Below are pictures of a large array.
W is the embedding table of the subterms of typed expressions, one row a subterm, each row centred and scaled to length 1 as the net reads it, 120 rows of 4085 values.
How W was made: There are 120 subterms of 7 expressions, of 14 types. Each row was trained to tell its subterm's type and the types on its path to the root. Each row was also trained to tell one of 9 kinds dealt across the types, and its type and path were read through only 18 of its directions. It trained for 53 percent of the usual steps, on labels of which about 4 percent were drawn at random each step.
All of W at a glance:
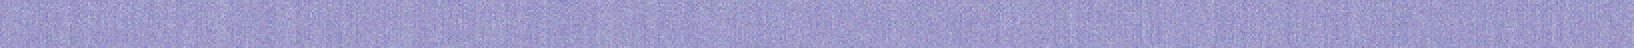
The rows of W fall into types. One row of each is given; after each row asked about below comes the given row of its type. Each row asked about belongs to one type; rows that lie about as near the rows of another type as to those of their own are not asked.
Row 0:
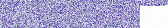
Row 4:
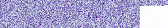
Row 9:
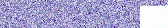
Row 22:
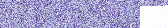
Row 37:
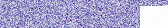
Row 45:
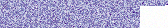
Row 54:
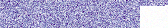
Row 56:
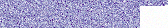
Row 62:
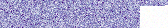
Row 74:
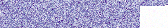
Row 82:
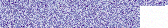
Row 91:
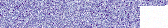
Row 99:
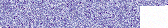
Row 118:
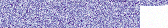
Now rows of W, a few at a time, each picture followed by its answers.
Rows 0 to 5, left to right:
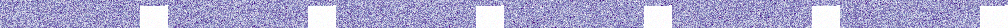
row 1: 91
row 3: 37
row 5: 91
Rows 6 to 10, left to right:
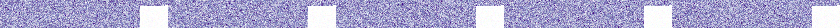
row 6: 0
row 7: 62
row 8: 74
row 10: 37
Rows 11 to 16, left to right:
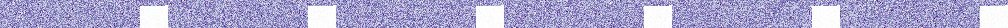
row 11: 37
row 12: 82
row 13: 99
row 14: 45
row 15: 91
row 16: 4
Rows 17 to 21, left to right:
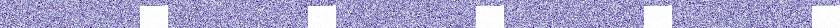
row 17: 118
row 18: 56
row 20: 4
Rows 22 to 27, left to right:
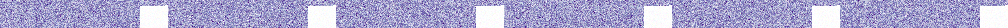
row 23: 22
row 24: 74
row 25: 99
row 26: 118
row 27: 0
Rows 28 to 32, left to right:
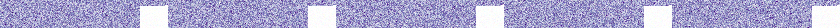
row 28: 9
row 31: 74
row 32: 91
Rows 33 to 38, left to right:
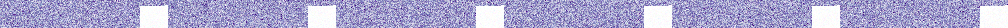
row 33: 37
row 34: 118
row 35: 62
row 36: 74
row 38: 74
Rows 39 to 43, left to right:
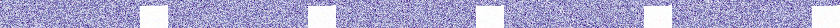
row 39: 4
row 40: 37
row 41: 56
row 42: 74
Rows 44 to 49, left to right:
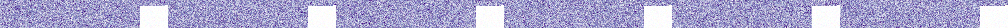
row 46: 91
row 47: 22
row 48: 62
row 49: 37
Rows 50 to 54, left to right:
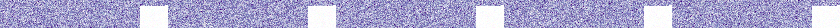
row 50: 45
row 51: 4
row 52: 62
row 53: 56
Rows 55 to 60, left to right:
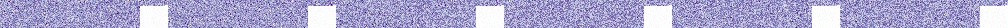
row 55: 22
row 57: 82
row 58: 22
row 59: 4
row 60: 82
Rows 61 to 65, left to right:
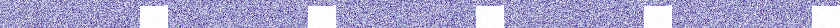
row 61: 22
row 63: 9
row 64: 62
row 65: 56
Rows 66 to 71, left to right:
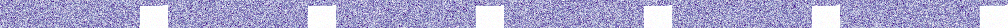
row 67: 62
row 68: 0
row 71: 4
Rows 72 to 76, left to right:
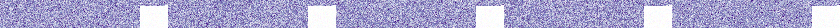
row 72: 56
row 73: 9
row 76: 74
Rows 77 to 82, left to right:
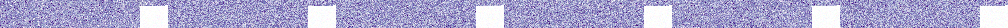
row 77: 91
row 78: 45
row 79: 9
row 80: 45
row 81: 118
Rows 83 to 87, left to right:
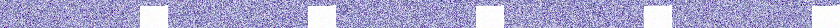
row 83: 91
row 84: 37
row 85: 82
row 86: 4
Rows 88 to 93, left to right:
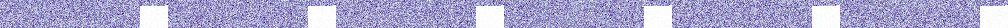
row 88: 82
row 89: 99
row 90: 22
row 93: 99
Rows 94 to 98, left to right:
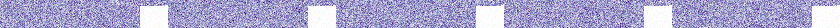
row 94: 99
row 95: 9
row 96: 45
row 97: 82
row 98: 82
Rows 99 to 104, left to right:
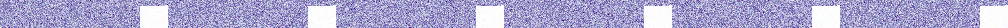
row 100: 37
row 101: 56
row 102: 9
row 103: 82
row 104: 37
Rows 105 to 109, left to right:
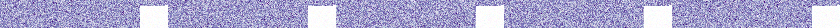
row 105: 0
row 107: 62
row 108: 0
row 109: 56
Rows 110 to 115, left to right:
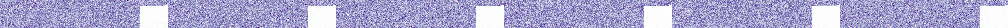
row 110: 22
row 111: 56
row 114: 4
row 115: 45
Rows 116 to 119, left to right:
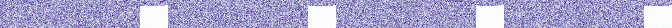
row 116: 4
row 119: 0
